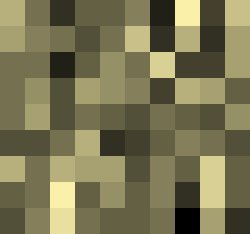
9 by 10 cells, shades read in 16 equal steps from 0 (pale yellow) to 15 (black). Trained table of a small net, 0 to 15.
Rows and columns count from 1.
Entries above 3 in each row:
8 9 9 10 10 10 9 8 9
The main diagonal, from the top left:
4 7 13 5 9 11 7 12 5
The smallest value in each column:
4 5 0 4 5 3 2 0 2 3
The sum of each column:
66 67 66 67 70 74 77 71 66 68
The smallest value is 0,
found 2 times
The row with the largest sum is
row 6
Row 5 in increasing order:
5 6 8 8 8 9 9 10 10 10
